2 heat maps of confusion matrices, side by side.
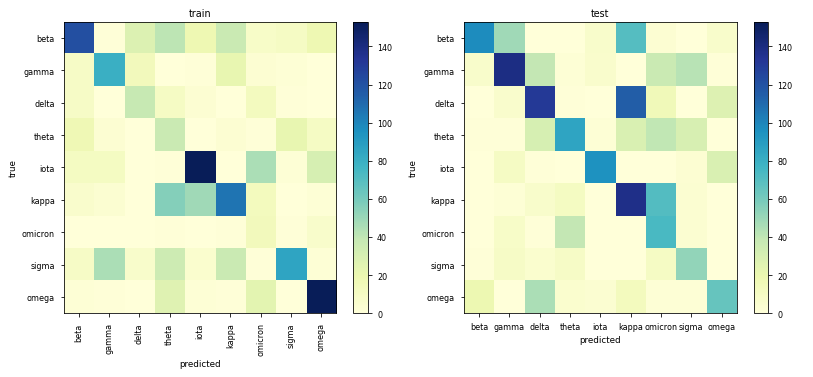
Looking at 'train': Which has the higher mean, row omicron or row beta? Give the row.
beta
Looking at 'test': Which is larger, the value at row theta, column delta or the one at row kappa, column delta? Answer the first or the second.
the first
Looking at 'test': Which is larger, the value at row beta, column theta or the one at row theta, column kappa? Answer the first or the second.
the second
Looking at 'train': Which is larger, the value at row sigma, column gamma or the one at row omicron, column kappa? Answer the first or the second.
the first
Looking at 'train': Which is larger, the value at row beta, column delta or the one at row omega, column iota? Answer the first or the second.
the first
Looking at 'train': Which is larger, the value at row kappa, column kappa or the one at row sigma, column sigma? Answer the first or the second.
the first
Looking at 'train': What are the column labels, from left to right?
beta, gamma, delta, theta, iota, kappa, omicron, sigma, omega
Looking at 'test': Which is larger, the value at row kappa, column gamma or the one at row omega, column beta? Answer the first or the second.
the second
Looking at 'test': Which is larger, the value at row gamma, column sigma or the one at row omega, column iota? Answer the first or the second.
the first
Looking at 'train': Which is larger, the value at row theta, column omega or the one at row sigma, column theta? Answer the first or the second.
the second
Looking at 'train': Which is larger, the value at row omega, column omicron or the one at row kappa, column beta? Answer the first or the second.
the first
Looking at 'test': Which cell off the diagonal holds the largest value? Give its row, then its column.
delta, kappa
